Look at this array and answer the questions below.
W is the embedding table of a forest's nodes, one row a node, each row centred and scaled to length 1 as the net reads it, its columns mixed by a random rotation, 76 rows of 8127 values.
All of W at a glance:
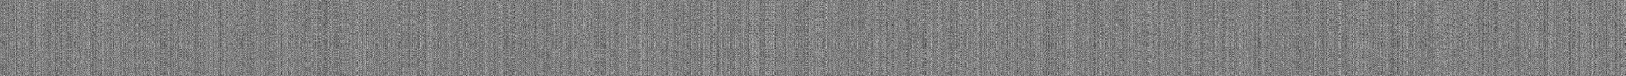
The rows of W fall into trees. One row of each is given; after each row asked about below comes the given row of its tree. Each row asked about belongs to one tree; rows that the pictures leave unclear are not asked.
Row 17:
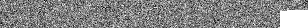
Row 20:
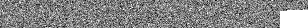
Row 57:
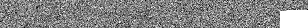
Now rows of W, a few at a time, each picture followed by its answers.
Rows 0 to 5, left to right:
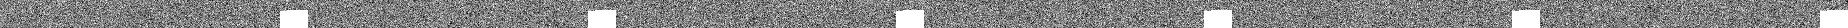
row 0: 57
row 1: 17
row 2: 20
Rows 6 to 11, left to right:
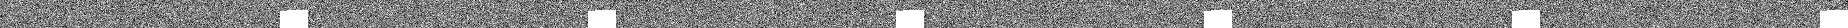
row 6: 20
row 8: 17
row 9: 20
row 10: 57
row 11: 17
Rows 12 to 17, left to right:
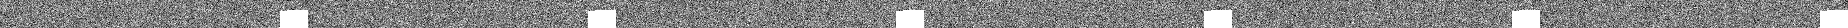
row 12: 17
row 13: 20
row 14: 17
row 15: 57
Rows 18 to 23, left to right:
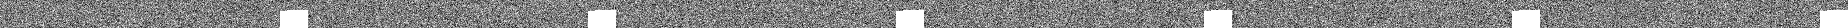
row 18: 17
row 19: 20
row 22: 20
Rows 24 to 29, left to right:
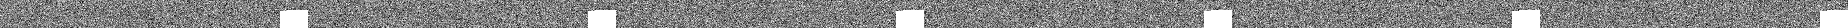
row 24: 57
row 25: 57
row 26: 20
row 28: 20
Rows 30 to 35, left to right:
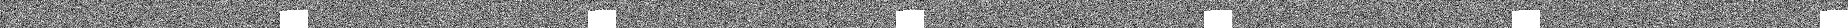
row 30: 20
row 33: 57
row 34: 57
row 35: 17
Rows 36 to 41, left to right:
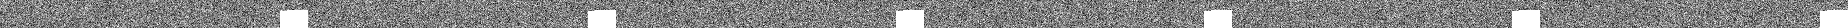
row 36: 17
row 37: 57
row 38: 17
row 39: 17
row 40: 57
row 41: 17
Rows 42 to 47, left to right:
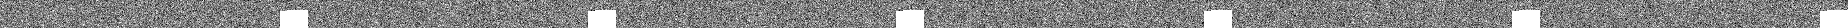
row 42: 17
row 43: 17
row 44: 17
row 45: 17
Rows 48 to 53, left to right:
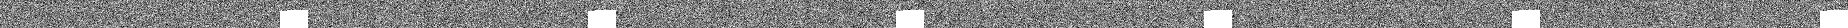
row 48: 17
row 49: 20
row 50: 17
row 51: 57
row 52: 20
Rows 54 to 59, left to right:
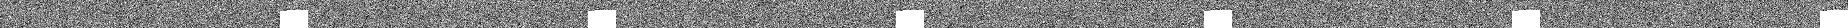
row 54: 20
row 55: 57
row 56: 20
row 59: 17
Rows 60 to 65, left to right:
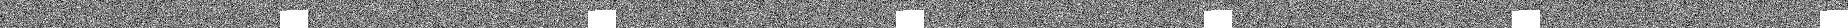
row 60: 20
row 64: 57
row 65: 17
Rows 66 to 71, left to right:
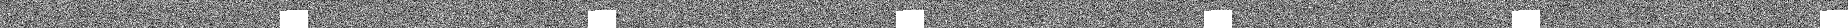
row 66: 57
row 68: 20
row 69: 17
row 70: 20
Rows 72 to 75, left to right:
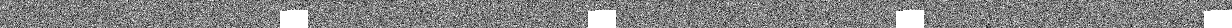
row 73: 17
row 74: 17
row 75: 20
